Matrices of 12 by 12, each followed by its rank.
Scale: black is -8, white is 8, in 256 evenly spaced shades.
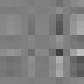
one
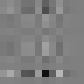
one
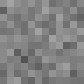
full rank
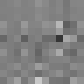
two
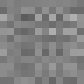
two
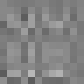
two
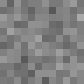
full rank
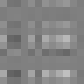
one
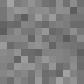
full rank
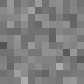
full rank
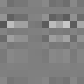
one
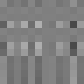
one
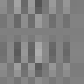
one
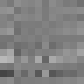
two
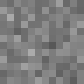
full rank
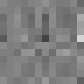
two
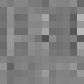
two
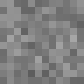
full rank
